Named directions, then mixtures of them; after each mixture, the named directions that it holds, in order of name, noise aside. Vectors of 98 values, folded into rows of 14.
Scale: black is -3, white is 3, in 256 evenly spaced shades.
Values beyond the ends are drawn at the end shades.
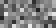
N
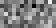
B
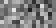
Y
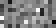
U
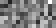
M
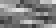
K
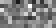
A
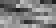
K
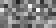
A, N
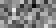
B, Y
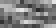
K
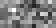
B, K, Y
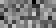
A, N, Y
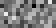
B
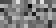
A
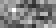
B, K, Y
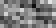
B, K, N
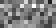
B
